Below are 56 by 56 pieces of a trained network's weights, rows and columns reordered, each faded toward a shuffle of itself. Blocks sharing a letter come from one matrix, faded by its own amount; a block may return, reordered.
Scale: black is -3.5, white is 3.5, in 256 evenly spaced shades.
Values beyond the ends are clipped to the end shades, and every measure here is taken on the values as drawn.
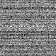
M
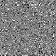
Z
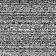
M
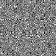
Z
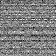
M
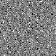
Z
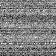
M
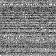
M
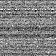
M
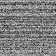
M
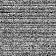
M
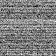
M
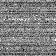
M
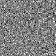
Z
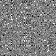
Z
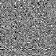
Z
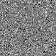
Z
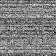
M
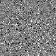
Z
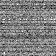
M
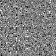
Z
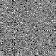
Z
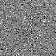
Z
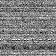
M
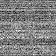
M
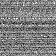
M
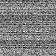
M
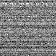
M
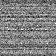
M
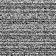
M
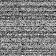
M
